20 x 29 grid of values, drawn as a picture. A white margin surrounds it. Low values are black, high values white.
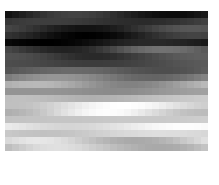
There is an overall slope up to the bottom. There are no lone odd cells. The grain runs across in streaks.
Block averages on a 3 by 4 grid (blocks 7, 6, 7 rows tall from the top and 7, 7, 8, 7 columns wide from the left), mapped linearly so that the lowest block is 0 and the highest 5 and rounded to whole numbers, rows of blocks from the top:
0001 / 3323 / 5555
